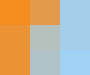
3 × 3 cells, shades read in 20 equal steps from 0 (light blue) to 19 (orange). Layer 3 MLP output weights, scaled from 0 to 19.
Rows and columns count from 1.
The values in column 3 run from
0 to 1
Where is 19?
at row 1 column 1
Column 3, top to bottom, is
1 1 0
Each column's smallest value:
17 4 0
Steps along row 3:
down down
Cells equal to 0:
1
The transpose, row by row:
19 17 17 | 15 5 4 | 1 1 0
